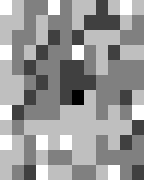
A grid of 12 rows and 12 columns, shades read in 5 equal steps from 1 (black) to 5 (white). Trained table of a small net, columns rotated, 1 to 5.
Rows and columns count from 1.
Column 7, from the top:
4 4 2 5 2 2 1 4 4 4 4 3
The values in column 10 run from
2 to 5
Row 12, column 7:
3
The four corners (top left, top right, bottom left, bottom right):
5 4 4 2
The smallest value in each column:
4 2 2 2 2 2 1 2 2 2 2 2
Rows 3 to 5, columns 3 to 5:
3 4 2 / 4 2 3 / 2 3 3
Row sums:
46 38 39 42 35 34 35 43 45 46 41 42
